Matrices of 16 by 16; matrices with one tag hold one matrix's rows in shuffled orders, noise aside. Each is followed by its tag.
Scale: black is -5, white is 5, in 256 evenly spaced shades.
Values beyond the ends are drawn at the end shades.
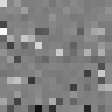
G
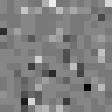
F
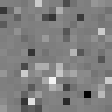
F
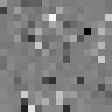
F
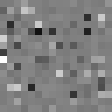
G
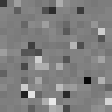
F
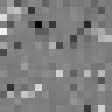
G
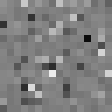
F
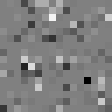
F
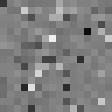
F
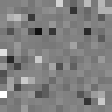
G
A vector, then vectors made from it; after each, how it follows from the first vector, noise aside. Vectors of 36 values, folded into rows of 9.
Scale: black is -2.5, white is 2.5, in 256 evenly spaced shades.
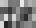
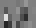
partly zeroed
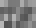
shrunk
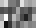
copied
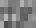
shrunk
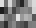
wrapped around
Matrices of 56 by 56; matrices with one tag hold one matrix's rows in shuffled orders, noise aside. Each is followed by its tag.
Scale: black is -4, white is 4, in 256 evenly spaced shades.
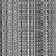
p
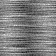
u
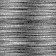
u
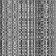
p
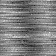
u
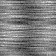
u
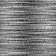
u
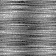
u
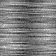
u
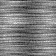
u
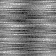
u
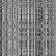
p
